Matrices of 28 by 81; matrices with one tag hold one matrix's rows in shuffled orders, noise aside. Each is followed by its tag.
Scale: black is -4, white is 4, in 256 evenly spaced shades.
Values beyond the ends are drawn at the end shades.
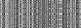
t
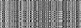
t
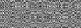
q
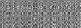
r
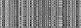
t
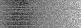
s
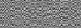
q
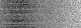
s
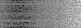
s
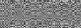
q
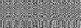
r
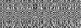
r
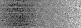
s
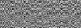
q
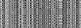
t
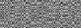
q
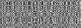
r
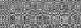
q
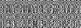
r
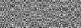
q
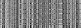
t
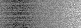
s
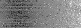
s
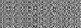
r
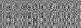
r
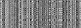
t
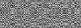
q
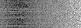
s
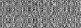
r
